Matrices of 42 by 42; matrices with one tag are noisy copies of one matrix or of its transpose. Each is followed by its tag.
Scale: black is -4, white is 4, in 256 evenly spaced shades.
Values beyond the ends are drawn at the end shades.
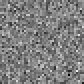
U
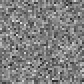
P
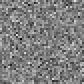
P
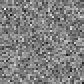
U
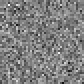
U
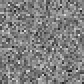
U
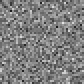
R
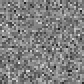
U
